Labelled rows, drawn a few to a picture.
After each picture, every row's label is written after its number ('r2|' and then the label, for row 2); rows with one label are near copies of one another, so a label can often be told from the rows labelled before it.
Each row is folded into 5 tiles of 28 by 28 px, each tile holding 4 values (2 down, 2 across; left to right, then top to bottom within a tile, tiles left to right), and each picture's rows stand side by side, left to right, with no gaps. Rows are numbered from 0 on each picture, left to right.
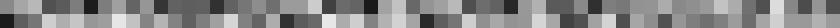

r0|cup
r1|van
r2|cup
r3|cup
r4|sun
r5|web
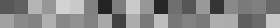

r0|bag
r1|van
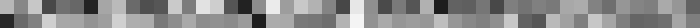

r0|cup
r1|bag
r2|web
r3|van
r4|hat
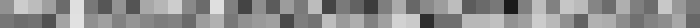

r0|web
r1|web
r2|cup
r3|cup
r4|hat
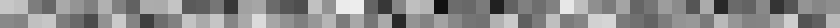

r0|hat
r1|cup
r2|bag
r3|van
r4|hat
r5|van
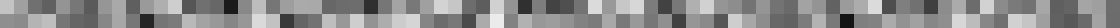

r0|hat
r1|cup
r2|cup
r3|web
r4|bag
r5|hat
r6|cup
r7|hat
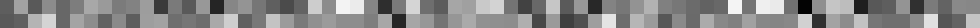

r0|sun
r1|van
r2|bag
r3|bag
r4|sun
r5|bag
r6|van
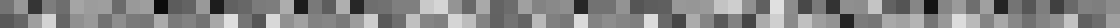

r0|sun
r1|van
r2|van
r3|hat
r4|van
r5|web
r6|cup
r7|van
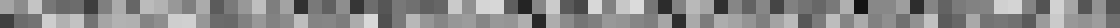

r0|cup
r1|hat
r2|van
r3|bag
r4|bag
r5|van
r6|van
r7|web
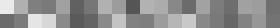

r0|hat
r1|hat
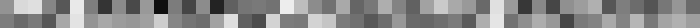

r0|web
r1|van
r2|hat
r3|web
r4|cup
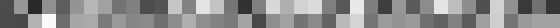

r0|sun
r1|bag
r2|web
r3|web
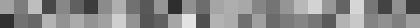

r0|cup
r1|sun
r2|web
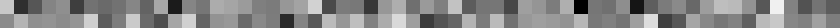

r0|van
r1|sun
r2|cup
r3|cup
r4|van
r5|web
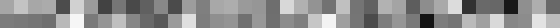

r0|web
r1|sun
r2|hat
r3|cup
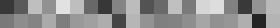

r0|bag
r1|bag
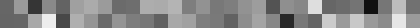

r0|sun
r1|hat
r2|cup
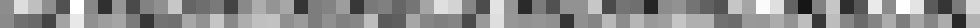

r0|web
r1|cup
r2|van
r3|web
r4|cup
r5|bag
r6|bag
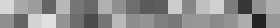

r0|hat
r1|bag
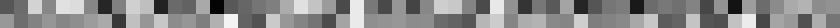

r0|bag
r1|van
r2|web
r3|web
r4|van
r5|sun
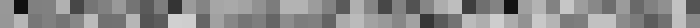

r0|van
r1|sun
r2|web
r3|cup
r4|hat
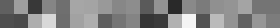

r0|sun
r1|sun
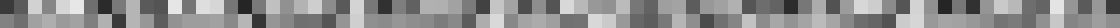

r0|bag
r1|bag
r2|web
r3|web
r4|hat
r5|cup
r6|web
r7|web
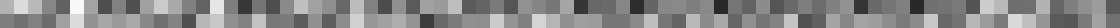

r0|web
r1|web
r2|web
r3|cup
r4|van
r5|van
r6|van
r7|hat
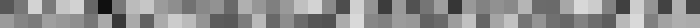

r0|bag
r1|hat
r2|web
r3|sun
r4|web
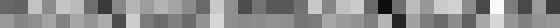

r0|bag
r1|web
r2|bag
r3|web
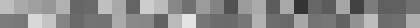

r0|hat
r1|hat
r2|van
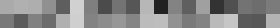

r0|web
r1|van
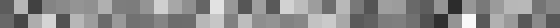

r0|sun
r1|web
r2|hat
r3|sun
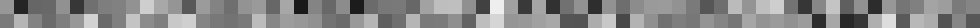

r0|van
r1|hat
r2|van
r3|web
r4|sun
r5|bag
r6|sun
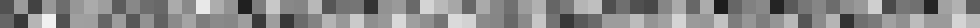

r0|sun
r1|bag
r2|cup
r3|hat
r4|cup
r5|van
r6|cup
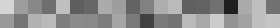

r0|hat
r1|cup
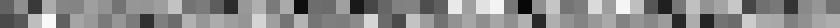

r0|sun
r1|cup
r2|van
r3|bag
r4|bag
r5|cup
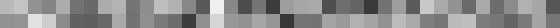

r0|hat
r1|web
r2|cup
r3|hat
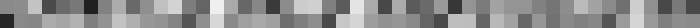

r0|cup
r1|web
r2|web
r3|sun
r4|web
